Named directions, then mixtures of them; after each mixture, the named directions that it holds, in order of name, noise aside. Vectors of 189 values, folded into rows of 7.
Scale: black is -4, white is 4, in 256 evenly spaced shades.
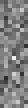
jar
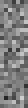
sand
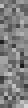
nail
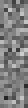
sand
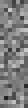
sand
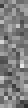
nail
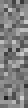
sand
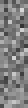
jar, sand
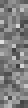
jar, nail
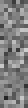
sand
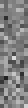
jar, nail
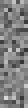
sand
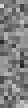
nail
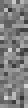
sand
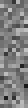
nail, sand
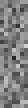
jar, nail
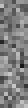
nail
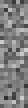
sand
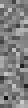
nail, sand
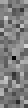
jar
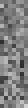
jar, nail
